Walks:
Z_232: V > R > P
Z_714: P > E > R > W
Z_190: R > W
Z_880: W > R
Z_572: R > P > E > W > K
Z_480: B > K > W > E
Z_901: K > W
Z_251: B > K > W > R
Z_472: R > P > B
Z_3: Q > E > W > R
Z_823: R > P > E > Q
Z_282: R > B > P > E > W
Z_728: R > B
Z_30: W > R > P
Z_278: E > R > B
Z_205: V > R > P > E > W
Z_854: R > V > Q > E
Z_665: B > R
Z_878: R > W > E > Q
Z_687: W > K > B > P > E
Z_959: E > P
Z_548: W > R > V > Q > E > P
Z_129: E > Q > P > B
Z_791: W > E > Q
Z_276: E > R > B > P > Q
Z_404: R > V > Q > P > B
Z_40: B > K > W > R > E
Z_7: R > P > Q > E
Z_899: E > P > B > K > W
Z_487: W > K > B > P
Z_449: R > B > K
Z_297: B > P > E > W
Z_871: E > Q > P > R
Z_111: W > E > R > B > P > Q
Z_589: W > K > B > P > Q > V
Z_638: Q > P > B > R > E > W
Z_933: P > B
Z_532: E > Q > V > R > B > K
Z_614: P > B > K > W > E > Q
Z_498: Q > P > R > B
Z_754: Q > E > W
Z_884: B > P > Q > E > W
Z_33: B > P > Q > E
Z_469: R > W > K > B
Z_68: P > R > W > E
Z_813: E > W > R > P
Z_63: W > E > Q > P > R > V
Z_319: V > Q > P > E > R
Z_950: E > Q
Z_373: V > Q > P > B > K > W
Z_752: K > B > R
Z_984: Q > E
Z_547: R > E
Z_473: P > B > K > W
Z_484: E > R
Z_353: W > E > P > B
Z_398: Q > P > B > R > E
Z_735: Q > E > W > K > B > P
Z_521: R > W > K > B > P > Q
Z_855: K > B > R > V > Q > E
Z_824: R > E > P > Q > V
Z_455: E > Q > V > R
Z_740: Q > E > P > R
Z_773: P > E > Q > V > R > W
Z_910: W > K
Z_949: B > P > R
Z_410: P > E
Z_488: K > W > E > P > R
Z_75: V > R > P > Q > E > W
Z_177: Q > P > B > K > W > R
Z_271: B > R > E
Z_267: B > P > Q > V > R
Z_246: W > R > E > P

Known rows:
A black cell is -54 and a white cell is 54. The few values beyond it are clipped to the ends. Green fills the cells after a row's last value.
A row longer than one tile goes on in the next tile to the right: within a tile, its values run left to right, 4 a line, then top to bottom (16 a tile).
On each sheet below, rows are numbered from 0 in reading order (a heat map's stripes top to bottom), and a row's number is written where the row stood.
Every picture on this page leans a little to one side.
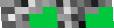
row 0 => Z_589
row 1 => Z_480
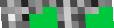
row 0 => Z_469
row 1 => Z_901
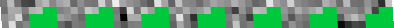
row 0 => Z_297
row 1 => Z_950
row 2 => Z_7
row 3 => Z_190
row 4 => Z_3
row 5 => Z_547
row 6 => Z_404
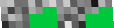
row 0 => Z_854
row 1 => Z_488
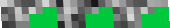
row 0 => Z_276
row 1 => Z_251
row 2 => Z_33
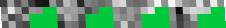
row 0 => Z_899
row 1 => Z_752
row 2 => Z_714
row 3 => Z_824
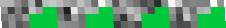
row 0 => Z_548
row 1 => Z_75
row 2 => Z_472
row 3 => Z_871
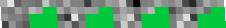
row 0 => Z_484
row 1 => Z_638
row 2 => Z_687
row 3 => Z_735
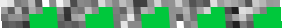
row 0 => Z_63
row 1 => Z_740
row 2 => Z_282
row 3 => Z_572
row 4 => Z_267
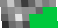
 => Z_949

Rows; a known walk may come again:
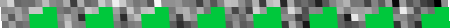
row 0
Z_410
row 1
Z_754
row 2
Z_823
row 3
Z_129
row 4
Z_548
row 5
Z_480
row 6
Z_398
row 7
Z_473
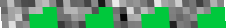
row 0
Z_297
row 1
Z_933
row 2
Z_7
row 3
Z_278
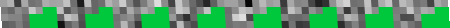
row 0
Z_984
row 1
Z_855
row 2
Z_68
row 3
Z_40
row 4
Z_521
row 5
Z_177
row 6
Z_854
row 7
Z_30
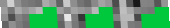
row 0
Z_547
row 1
Z_190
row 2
Z_487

